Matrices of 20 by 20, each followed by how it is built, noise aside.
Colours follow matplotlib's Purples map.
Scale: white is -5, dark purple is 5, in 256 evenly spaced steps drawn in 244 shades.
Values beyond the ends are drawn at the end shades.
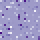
sparse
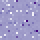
sparse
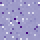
sparse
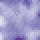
smooth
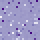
sparse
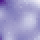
smooth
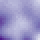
smooth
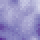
smooth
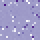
sparse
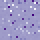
sparse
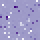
sparse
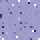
sparse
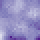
smooth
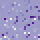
sparse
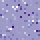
sparse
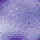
smooth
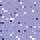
sparse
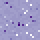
sparse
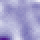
smooth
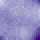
smooth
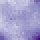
smooth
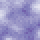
smooth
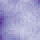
smooth
